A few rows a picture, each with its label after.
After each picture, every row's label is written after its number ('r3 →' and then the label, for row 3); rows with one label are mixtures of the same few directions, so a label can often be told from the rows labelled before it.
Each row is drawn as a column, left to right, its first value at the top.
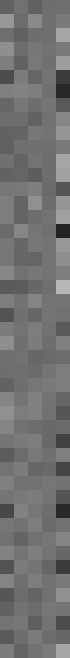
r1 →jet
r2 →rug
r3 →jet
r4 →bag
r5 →rug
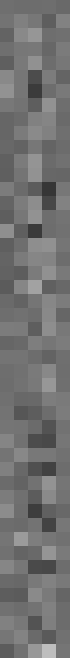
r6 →rug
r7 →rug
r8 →rug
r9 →bag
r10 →jet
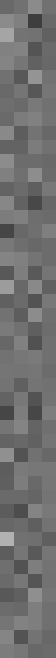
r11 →rug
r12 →jet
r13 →jet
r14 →rug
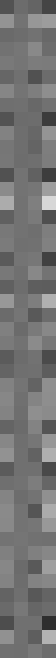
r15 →jet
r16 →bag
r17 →jet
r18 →jet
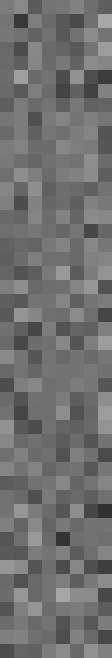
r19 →bag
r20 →jet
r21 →bag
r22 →bag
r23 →rug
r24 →jet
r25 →rug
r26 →jet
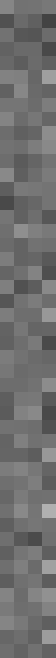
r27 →jet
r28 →rug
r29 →rug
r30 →jet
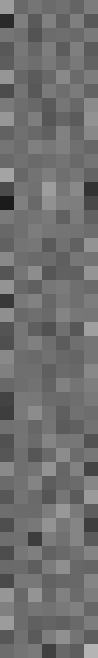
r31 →jet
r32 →jet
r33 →rug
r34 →bag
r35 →jet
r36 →bag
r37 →bag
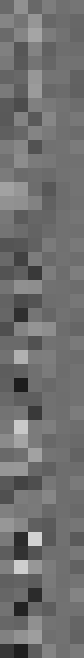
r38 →bag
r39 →bag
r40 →rug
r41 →bag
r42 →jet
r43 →rug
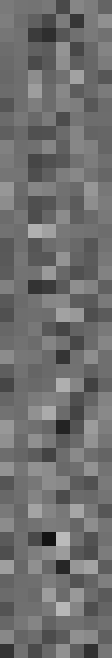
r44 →bag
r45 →jet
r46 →rug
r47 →rug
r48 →bag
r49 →jet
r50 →bag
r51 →jet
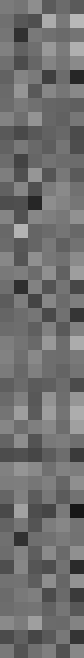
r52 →jet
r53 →rug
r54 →jet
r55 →jet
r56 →bag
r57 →jet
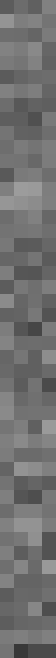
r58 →jet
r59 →bag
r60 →bag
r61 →bag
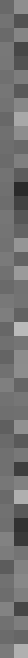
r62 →bag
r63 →bag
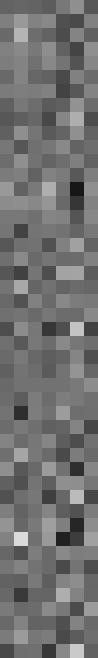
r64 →bag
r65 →rug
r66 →jet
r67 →bag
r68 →rug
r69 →bag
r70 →bag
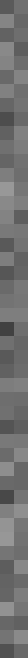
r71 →bag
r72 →jet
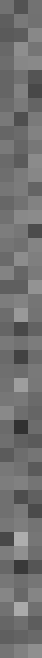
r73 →rug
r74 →bag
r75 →rug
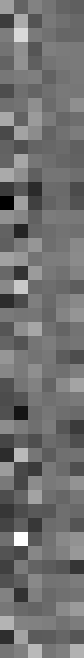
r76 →jet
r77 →rug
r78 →bag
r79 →jet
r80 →bag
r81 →bag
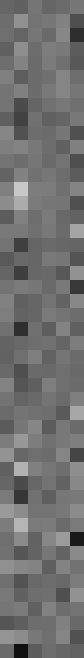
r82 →jet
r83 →bag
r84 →bag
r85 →bag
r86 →rug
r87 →rug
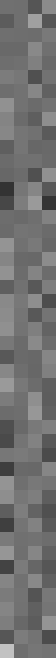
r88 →bag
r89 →jet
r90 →jet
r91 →jet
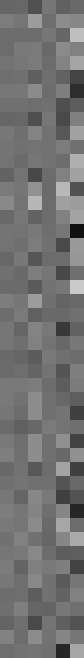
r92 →jet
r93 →bag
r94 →jet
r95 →bag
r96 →bag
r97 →rug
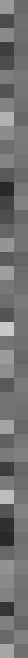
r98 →bag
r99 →jet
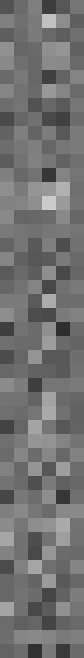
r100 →bag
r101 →jet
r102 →bag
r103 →jet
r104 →bag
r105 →jet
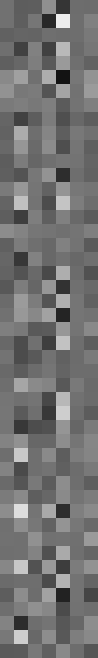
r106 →rug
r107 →jet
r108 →bag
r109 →jet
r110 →jet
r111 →jet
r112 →rug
